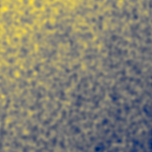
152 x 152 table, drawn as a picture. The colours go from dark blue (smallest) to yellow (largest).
Neither half mirrors the other. There are no regular stripes. The ninth with the lowest average is the bottom right. Overall the values sit about 50% of the way up the scale. There is an overall slope up to the top left. The field is mottled with small blotches. The histogram is bell-shaped.
